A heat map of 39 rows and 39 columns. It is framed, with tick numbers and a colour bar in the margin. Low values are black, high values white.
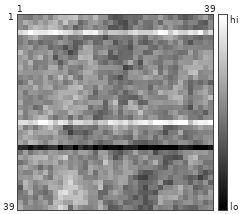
Rows 4, 22 and 27 differ from the rows beside them. The grain runs across in streaks. A few values lie far out on both sides of the bulk.
